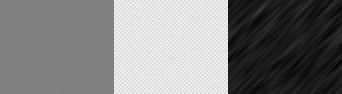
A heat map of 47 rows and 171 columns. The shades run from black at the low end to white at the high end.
It is made of 1 by 3 panels. Panel 1,1: middling, flat. Panel 1,2: very high, checkered, faint in contrast. Panel 1,3: very low, slanting up to the right, faint in contrast.
